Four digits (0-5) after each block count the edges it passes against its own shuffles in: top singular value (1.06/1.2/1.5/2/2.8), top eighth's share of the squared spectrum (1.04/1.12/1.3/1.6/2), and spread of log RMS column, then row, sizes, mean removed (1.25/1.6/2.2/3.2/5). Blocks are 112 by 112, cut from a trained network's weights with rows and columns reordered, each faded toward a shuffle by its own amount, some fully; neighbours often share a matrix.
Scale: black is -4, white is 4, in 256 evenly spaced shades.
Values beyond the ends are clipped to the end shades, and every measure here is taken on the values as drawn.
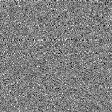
4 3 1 2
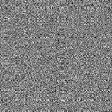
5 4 2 3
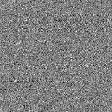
4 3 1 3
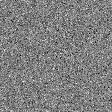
0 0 0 0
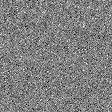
2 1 0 0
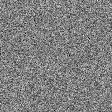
1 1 0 0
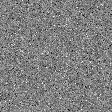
0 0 0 0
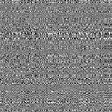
5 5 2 4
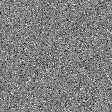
0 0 0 0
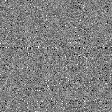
3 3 1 2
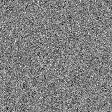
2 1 0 0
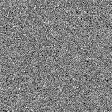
3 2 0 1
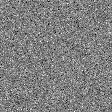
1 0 0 0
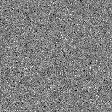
3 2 0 1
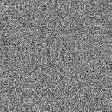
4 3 1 2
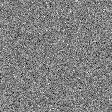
2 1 0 0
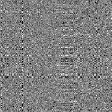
4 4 3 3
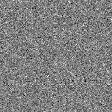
3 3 0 1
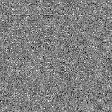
4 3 1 2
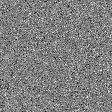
2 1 0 0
